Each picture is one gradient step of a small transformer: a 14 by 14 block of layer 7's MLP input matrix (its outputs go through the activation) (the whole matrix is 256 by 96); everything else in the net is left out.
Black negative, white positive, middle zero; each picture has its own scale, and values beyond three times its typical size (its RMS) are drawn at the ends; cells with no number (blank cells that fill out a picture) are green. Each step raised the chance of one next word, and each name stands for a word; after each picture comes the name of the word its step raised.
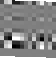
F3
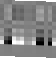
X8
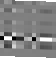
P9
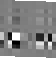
F3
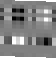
X8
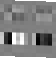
P9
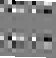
F3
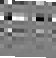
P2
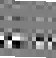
F3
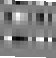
P2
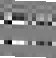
X8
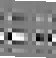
F3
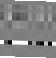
X8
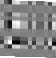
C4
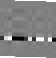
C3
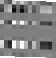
X8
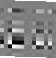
C4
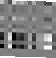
C3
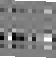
C3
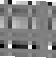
C4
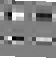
P2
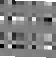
P2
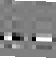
C3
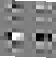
F3
